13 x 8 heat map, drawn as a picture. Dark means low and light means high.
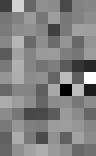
On average the colour sits 50% of the way up the scale. No overall slope runs across the table. The middle right is the ninth with the lowest average. An odd patch, rougher than its surroundings, sits in the middle right. The middle right is the roughest part.
